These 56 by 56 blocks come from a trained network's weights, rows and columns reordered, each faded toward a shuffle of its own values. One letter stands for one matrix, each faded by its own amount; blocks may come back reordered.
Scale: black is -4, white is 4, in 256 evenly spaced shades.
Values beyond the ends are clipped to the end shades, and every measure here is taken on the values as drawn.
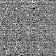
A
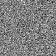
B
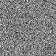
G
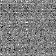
A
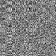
G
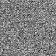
B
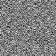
G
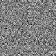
G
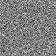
G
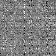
A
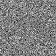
B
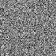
B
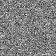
B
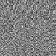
G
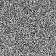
B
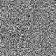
G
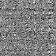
A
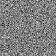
G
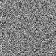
G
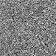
B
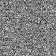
B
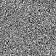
B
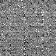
A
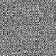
G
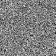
B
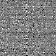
A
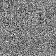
B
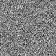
B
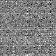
A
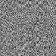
G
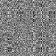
G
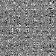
A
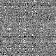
A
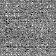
A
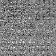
A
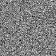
B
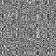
G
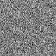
G
